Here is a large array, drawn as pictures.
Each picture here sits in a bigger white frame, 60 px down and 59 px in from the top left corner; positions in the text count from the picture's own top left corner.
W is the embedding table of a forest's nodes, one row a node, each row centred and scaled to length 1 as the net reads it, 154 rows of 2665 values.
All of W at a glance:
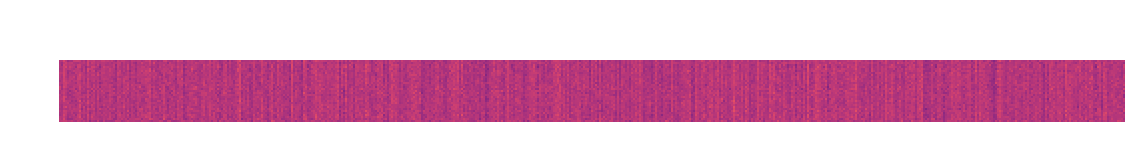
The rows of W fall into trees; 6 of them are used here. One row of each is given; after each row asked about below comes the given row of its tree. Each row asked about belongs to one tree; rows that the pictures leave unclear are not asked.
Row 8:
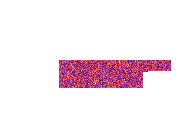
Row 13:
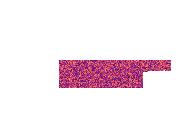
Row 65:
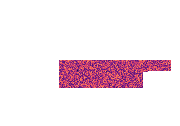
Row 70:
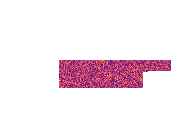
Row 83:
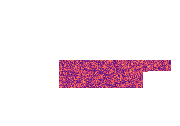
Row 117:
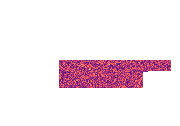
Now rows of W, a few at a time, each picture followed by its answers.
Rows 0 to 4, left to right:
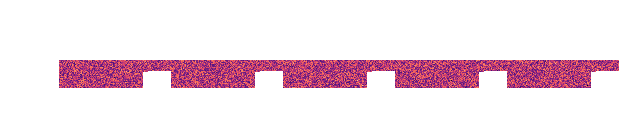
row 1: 83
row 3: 117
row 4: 65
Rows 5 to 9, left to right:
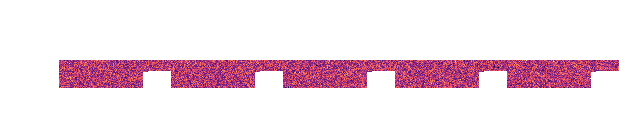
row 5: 70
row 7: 117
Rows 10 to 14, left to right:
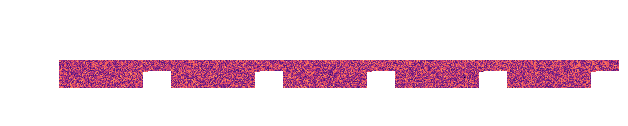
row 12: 83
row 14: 83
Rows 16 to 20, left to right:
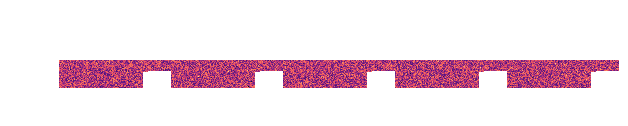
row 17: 8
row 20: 70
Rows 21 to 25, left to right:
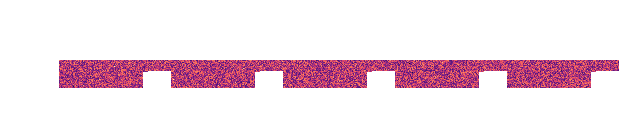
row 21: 13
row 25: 13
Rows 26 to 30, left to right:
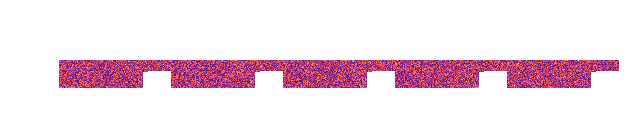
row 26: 83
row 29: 117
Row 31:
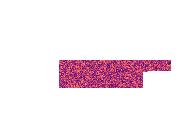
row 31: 83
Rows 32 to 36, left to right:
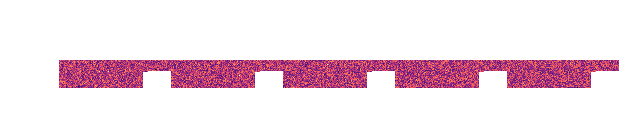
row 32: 65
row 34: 13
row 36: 83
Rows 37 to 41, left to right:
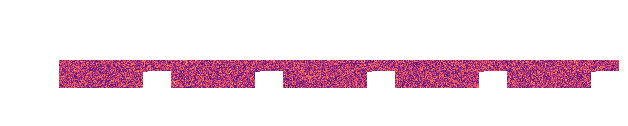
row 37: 83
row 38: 65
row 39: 117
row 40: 8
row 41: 65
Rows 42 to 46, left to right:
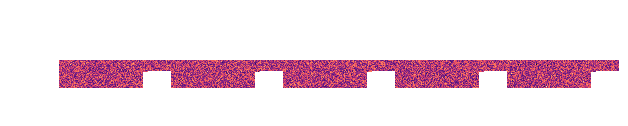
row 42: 83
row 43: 70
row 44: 83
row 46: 8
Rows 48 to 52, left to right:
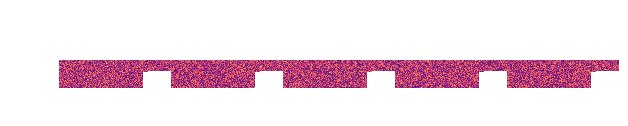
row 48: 65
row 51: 65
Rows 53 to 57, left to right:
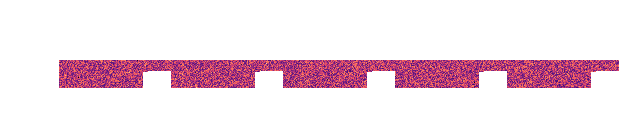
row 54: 8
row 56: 13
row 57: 83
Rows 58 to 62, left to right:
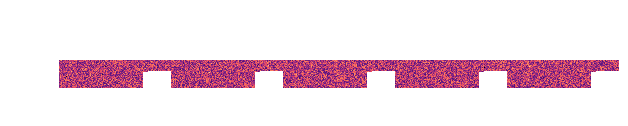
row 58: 8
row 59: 8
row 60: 83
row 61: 13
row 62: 65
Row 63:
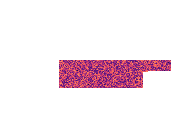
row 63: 83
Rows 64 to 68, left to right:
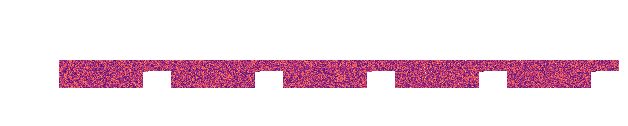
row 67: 70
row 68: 65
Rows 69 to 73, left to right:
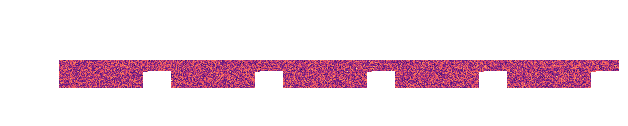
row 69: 13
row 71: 70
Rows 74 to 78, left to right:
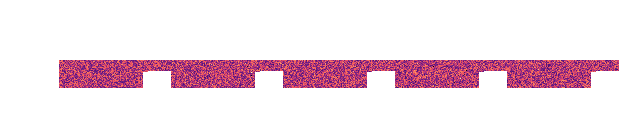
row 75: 65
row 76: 13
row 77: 117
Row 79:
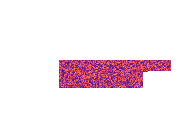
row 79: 117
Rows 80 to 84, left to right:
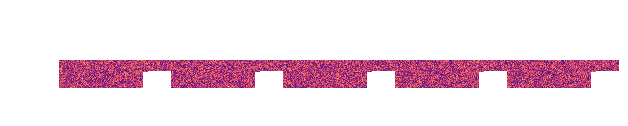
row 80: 83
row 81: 117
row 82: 65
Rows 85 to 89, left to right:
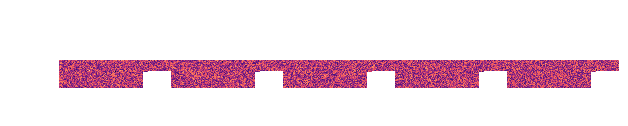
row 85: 65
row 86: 117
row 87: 83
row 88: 13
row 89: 65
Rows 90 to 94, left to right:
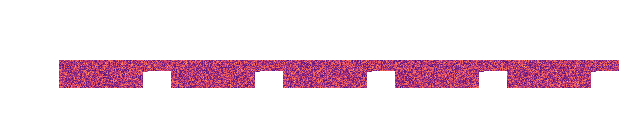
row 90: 83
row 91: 65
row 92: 8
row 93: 117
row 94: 13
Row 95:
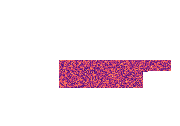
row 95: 65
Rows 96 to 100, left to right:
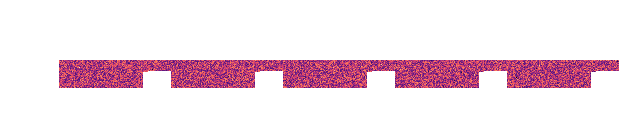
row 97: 83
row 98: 83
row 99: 13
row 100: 65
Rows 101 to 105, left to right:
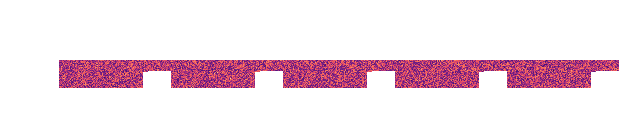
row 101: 83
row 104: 8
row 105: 117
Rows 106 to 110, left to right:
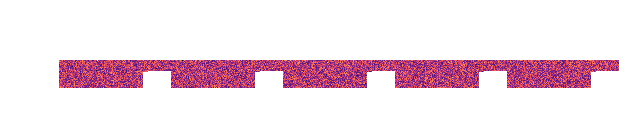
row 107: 65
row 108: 13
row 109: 8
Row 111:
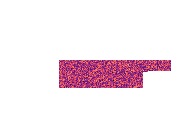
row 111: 8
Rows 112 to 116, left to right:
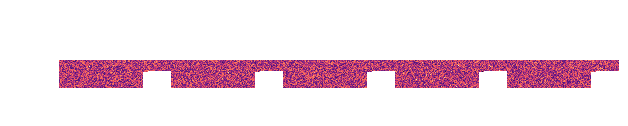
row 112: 83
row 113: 70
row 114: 117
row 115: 8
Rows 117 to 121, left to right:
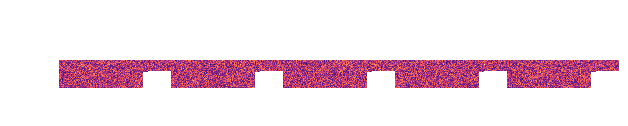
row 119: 8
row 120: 70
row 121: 117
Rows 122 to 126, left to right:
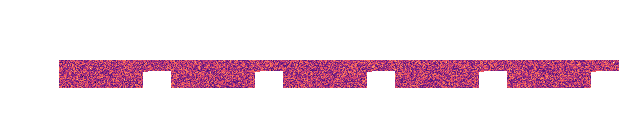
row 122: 83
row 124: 83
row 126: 83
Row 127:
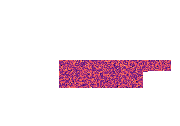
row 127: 13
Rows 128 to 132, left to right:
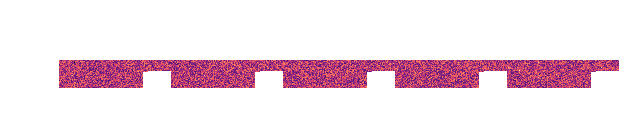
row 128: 83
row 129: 8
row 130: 117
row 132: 117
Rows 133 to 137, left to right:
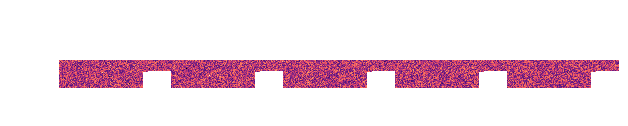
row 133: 8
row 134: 13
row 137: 83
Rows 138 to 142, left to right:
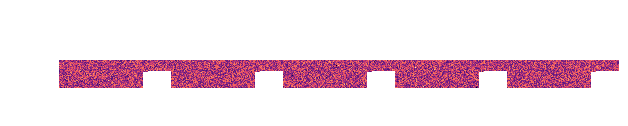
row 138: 117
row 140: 65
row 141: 70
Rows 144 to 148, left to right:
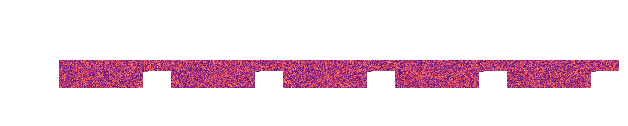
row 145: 65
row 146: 65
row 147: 117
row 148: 117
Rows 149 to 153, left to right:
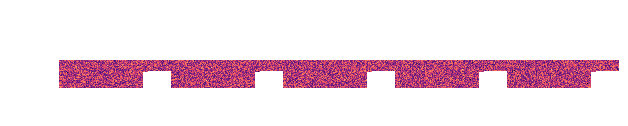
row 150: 13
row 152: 8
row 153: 8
